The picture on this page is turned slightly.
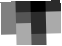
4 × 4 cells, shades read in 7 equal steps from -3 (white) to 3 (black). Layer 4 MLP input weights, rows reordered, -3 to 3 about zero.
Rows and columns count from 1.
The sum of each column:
-3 1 8 -3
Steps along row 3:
down up down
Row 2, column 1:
0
